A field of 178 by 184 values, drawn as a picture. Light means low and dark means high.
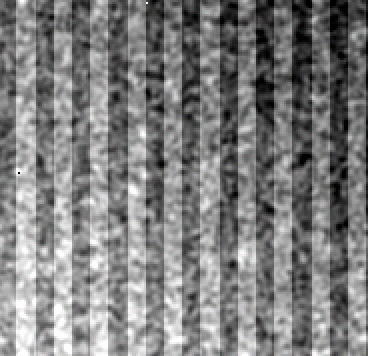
Two lone cells stand out: one far higher and one far lower than their neighbours. The values follow a bell shape. There is an overall slope up to the top right. The top right is the ninth with the highest average. Stripes running up and down repeat 10 times from left to right. The bottom left is the ninth with the lowest average. On average the colour sits 50% of the way up the scale.
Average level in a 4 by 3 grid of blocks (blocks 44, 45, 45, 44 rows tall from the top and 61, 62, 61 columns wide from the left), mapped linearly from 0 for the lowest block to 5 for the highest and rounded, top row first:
3 4 5 / 2 3 4 / 1 2 3 / 0 1 2
